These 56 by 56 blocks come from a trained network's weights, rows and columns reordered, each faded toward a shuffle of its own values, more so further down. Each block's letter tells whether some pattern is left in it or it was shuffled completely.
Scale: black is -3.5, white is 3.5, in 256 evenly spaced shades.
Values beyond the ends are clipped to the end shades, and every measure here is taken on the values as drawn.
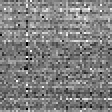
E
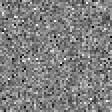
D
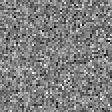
D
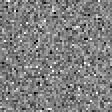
D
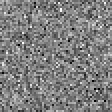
D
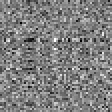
E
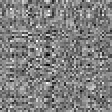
E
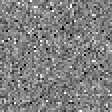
D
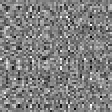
E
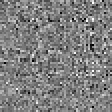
E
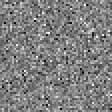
D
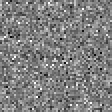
D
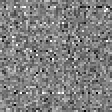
E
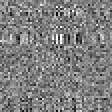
E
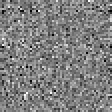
E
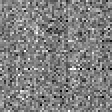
E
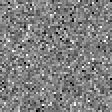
D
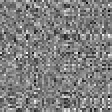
E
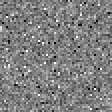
D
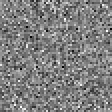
D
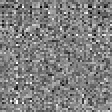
E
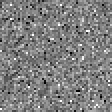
D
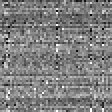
E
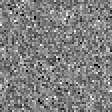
D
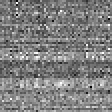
E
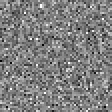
D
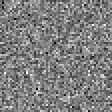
D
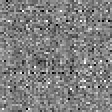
E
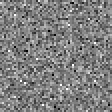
D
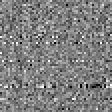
E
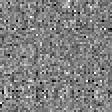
E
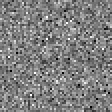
D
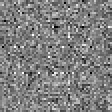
E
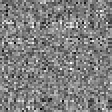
E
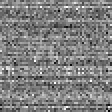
E
